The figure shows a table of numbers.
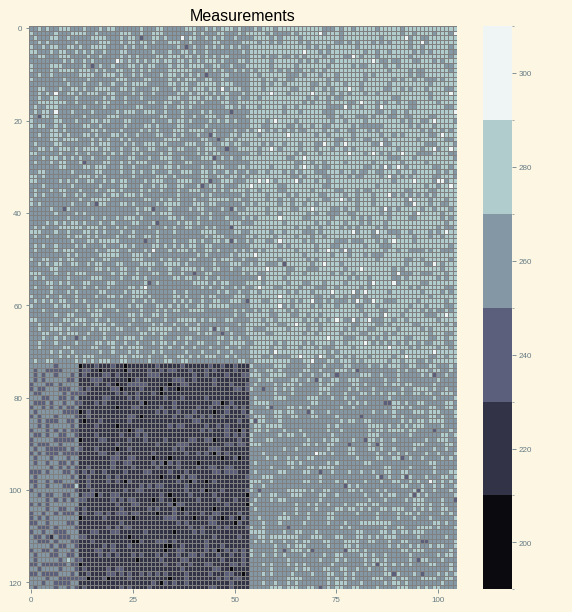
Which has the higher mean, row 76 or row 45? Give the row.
45
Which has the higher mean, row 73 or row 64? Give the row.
64
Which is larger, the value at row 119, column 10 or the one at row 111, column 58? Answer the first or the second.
the second
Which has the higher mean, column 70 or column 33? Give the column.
70
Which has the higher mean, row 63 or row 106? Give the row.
63
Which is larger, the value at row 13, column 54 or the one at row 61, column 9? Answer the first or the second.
the first
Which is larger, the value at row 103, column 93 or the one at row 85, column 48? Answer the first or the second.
the first
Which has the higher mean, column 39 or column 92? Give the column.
92
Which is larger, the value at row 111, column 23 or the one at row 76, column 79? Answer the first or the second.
the second
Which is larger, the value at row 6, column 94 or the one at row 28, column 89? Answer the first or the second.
the first
